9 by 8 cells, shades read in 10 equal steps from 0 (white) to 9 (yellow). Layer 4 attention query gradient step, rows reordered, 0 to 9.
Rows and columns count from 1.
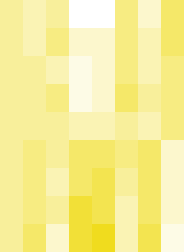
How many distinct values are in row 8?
7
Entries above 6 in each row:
0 0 0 0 0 0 1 2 3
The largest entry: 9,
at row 9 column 5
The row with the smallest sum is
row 1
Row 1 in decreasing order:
6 5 4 4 3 2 0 0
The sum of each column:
36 39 34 35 38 40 40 34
